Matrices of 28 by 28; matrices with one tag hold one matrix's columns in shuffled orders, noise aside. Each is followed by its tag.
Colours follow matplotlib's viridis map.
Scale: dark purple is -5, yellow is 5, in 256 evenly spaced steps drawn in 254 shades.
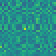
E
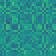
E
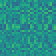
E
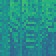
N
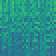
N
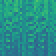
N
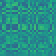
E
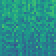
N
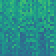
N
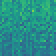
N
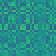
E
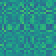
E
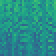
N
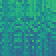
N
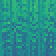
N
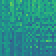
N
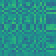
E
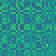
E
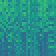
N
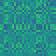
E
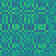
E
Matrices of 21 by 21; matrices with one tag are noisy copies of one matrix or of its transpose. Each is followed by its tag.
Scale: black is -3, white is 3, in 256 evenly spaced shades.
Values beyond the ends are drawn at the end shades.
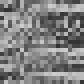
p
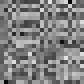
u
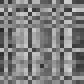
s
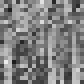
p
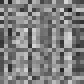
s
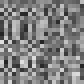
u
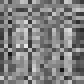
s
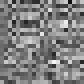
u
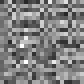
u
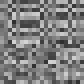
u
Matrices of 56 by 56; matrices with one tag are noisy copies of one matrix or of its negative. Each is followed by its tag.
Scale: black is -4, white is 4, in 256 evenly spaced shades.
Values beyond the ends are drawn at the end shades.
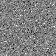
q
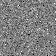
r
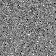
r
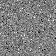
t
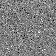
t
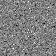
q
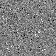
t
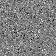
t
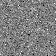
r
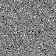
t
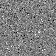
t
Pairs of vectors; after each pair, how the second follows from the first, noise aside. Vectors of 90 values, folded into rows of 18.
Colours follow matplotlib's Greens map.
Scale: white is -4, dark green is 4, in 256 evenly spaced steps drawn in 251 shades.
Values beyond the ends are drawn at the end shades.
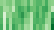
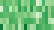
shuffled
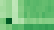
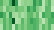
shuffled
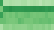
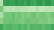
negated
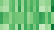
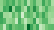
shuffled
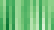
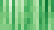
reversed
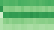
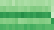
reversed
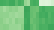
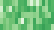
shuffled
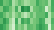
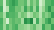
reversed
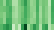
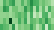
shuffled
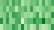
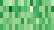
reversed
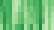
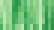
negated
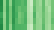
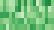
shuffled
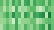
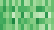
negated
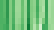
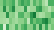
shuffled
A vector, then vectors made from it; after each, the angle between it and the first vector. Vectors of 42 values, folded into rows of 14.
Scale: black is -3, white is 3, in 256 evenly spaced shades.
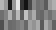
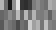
nearly parallel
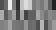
nearly opposite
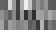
nearly opposite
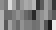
partly opposed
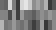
nearly opposite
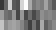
nearly opposite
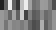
nearly opposite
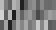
partly aligned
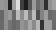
nearly parallel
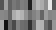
orthogonal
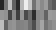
nearly opposite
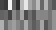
nearly opposite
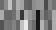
orthogonal
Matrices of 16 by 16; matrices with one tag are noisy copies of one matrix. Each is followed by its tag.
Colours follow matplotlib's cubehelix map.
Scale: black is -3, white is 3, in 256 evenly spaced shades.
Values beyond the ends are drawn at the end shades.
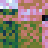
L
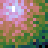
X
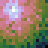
X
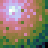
X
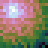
X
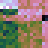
L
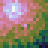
X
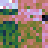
L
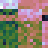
L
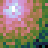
X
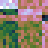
L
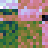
L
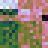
L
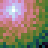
X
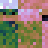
L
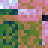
L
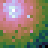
X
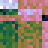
L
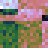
L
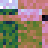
L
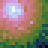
X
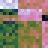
L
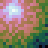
X
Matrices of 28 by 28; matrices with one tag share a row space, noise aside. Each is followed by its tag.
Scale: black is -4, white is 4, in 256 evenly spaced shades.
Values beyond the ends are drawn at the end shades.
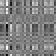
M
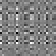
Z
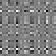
Z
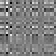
M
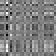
M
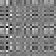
M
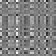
Z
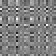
Z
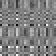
Z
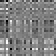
M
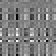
Z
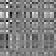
M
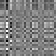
M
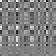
Z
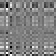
M
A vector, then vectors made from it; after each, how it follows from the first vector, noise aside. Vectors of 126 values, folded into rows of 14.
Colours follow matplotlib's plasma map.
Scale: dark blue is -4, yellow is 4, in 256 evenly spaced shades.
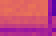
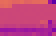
partly zeroed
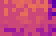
partly zeroed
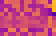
sign-scrambled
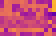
sign-scrambled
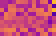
sign-scrambled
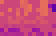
partly zeroed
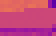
partly zeroed
